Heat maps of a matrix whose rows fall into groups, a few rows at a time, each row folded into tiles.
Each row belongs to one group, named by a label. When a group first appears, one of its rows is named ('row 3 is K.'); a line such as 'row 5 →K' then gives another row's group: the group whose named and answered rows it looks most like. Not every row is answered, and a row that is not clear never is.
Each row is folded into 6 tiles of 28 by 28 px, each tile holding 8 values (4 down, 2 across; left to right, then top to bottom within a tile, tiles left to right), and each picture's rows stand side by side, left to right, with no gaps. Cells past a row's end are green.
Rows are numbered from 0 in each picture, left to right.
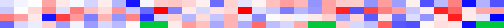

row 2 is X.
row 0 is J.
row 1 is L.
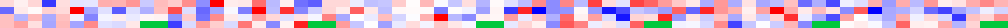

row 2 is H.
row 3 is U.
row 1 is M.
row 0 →L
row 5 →U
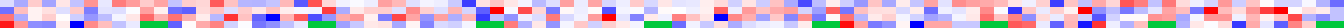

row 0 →L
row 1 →J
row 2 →J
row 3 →H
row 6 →L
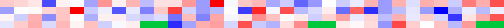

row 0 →L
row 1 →M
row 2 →U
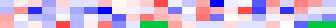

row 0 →U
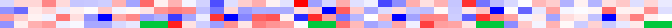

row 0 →J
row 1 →H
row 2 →H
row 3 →J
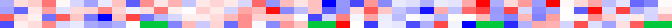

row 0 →J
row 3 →M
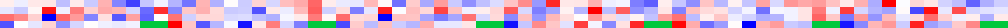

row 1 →L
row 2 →J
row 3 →M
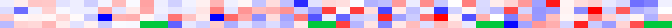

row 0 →J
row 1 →J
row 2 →H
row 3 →M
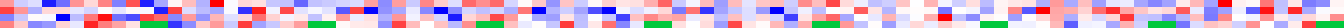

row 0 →H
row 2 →U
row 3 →U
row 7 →M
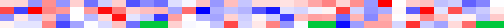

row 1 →U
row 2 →M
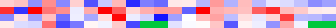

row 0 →X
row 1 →X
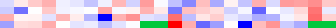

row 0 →J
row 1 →L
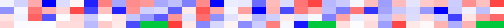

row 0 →L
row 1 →L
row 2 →U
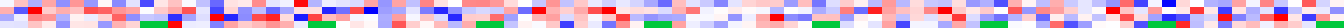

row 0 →X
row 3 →X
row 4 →H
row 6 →X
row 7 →H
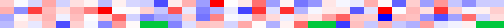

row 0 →X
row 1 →M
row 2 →J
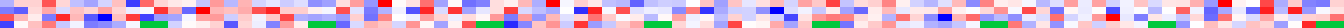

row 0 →J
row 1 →X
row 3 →M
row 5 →J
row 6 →H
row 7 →M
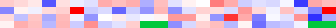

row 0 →L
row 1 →J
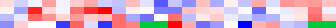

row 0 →X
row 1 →L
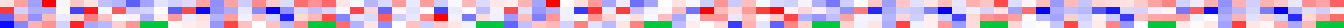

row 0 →M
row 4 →X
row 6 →U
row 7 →U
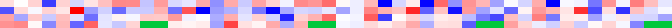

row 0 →L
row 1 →U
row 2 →L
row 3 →L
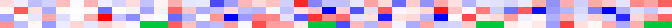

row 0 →H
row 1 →H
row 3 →U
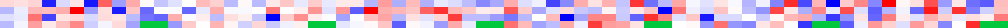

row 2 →X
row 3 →H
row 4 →X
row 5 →M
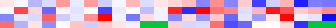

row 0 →H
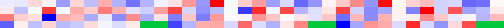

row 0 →J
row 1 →M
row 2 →M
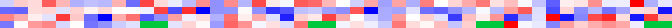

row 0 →J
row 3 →H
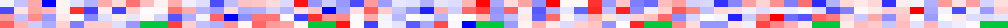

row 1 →H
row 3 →M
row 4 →H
